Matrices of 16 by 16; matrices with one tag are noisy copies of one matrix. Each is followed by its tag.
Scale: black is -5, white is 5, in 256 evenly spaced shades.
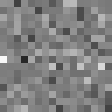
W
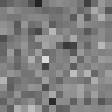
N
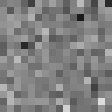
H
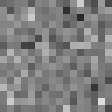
H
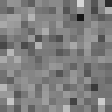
H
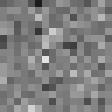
N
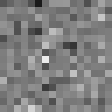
N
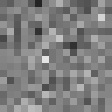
N
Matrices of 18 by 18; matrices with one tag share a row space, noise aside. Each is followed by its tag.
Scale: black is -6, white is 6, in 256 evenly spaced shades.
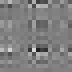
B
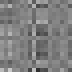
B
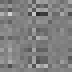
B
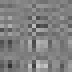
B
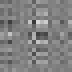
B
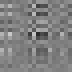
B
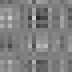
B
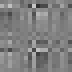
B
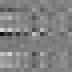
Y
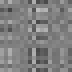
B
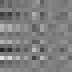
Y
